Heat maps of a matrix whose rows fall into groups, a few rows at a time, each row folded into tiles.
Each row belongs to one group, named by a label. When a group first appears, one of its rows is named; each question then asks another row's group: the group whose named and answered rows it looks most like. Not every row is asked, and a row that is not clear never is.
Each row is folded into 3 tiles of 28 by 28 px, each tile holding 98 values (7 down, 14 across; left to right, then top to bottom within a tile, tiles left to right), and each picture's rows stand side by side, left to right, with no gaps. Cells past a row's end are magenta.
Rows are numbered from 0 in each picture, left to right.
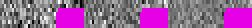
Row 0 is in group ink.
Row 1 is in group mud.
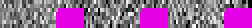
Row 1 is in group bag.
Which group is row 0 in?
ink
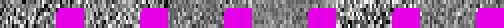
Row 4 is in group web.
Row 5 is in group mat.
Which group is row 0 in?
bag
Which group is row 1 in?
ink
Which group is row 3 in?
mud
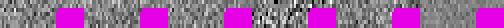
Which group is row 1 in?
web
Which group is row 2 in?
mat
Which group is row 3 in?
bag
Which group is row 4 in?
ink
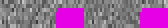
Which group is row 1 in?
mud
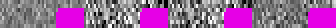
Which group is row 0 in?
mat
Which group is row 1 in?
ink
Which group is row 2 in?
ink
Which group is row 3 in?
mud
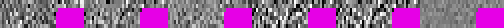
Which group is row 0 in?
mud
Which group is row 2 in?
ink
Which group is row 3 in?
bag
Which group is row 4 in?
bag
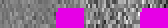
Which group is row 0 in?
mud
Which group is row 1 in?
ink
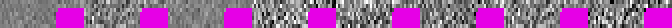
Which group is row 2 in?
mat
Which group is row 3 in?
ink
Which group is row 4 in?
web
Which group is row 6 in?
mat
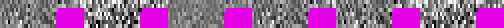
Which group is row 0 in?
mud
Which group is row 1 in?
web
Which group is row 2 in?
mud
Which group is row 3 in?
mud
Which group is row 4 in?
mud
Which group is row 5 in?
web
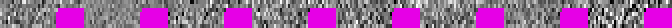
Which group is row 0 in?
mat
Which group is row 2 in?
bag
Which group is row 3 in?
web
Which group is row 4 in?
mud
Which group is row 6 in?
mud
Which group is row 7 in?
bag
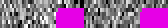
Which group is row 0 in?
ink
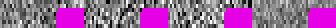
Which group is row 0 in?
mud
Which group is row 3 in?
web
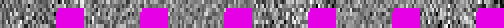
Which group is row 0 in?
mud
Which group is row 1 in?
mat
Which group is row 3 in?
ink
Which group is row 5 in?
ink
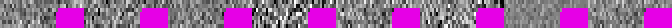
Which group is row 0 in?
mud
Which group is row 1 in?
bag
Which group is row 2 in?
mud
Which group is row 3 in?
bag
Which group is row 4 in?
web
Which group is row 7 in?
web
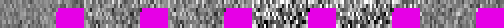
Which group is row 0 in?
ink
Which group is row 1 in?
web
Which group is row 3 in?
web
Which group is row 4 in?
web
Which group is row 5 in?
mat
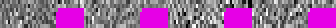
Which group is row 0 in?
mud
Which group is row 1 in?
mat
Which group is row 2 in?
ink
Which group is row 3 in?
mat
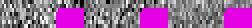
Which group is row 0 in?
ink
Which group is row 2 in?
web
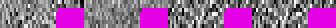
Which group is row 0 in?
ink
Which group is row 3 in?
bag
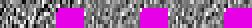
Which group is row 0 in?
bag
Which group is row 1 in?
mat
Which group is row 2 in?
mat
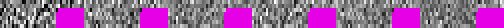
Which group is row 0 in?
bag
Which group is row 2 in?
mat
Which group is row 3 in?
mat
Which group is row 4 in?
web
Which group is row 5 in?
mud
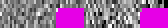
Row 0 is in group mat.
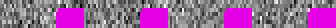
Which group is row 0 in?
ink
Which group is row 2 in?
mat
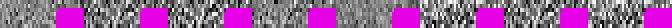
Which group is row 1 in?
bag
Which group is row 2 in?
bag
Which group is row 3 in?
bag
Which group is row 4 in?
ink
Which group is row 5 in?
web
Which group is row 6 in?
bag
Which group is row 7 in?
web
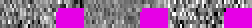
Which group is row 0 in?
ink
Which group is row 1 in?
mud
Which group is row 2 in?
web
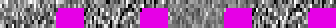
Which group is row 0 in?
web
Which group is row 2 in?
mat
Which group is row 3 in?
bag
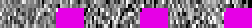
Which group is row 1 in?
bag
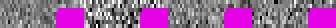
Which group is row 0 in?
mud
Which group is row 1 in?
web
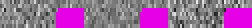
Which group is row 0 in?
mat
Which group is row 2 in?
web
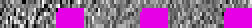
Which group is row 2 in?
mud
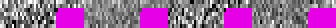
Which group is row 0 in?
web
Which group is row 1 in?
web
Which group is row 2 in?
bag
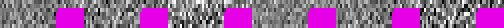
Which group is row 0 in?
mud
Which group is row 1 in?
bag
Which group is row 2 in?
web
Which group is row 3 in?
mat
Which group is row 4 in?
mud
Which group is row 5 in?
bag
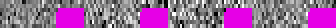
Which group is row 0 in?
bag
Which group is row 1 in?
ink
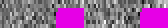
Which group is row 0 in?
mud
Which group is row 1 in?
mud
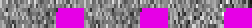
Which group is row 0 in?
web
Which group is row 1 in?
web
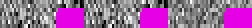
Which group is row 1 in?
ink
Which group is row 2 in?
mat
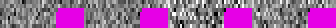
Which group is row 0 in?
bag
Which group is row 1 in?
mud
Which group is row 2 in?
web
